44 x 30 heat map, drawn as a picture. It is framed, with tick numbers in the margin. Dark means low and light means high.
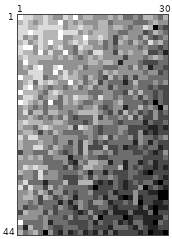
Slope: up to the top left. Ninth with the lowest average: bottom right. Ninth with the highest average: top left. Mirror symmetry: none. Odd rows or columns: none.
